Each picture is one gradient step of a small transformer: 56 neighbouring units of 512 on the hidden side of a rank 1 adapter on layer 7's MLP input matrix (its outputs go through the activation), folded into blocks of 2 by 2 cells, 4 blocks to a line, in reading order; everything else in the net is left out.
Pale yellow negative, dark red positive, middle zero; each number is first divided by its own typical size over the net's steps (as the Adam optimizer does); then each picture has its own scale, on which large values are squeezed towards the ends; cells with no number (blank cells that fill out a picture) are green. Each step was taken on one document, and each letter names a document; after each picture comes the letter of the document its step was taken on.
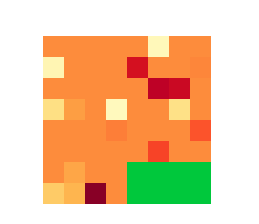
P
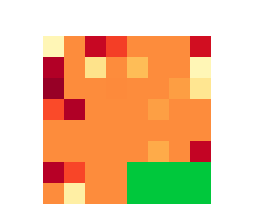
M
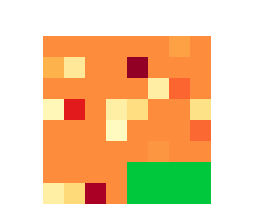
P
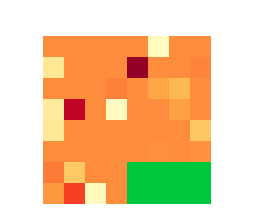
P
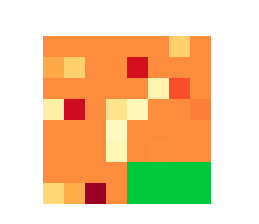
P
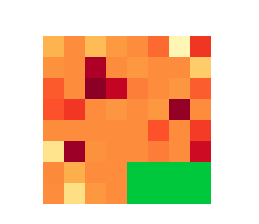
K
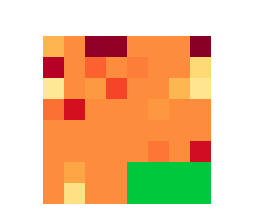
M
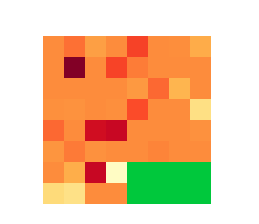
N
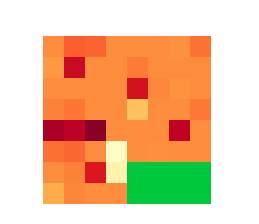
N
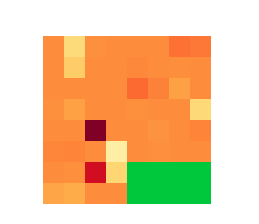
N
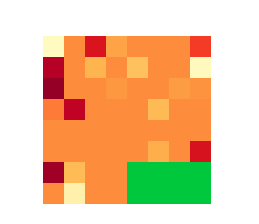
M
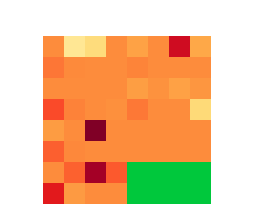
N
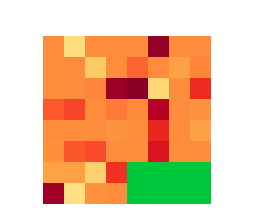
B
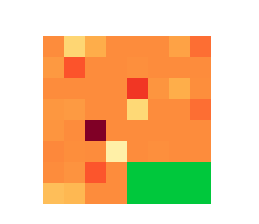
N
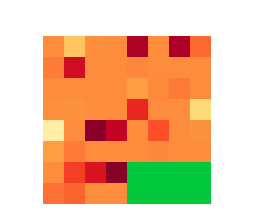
N
